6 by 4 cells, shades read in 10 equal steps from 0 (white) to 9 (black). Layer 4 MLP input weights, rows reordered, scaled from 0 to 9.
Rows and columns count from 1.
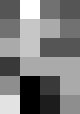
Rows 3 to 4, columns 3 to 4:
6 6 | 3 3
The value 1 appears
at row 6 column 1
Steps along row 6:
up down down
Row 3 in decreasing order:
6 6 3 2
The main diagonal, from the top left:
6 2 6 3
